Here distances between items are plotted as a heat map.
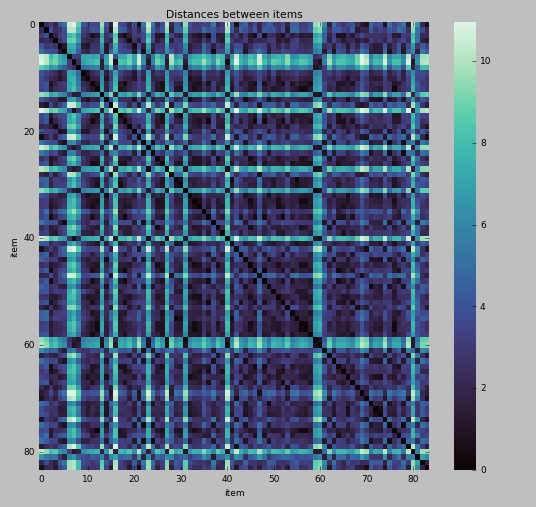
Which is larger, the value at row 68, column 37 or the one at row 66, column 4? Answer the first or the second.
the first
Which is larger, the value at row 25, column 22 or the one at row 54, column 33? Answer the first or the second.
the first
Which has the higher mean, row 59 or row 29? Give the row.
59
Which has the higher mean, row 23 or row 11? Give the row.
23
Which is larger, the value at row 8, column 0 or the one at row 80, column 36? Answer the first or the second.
the first
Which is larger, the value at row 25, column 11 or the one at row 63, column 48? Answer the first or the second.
the second
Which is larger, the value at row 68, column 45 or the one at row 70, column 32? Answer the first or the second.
the second
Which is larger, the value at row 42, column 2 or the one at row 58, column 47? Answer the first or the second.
the second
